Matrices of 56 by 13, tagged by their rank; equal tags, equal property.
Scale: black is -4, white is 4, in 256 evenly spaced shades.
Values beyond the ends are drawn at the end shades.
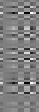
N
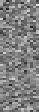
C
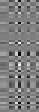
N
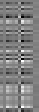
N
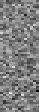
C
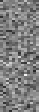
C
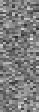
C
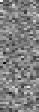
C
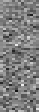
C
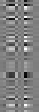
N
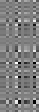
N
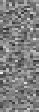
C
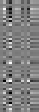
N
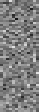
C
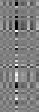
N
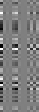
N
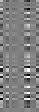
N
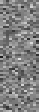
C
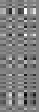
N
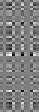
N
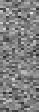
C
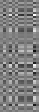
N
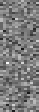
C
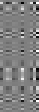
N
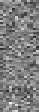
C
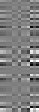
N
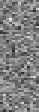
C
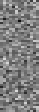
C
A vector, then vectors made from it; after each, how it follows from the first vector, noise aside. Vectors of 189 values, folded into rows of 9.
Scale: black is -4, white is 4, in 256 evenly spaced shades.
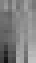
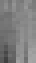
shrunk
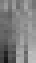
copied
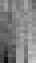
copied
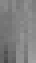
shrunk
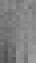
shrunk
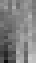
copied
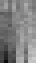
copied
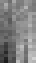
copied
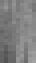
shrunk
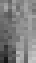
copied
